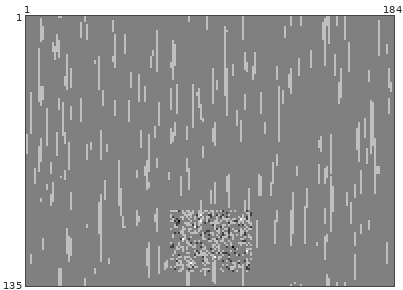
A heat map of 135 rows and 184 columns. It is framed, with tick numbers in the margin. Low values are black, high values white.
An odd patch, rougher than its surroundings, sits in the bottom middle. The grain runs up and down. The bottom left is the calmest part. Values change most from cell to cell in the bottom middle. Overall the values sit about 50% of the way up the scale.
